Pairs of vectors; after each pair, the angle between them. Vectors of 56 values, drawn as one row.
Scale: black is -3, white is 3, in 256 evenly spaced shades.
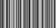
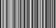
partly aligned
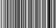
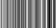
nearly parallel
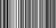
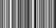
orthogonal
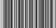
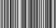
orthogonal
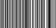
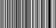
nearly parallel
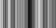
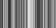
nearly opposite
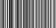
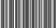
partly aligned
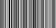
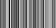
nearly parallel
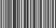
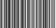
orthogonal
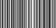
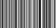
partly aligned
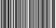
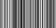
orthogonal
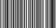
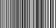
orthogonal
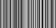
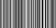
nearly parallel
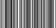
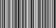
nearly opposite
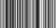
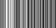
partly opposed
